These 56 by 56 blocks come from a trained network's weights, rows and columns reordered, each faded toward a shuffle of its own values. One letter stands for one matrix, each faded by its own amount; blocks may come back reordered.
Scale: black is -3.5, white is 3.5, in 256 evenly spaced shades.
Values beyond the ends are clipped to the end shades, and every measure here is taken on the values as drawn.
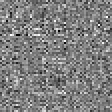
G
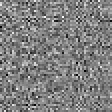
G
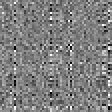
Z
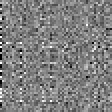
Z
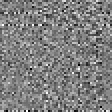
G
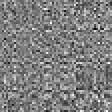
G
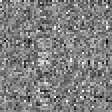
G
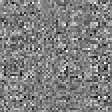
G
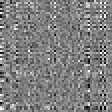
Z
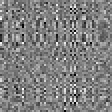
Z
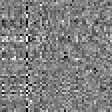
Z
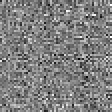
G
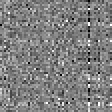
Z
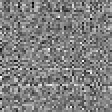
G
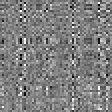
Z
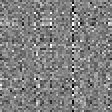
Z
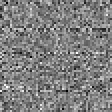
G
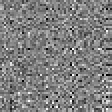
Z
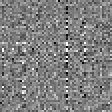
Z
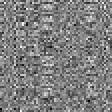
G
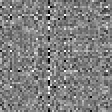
Z
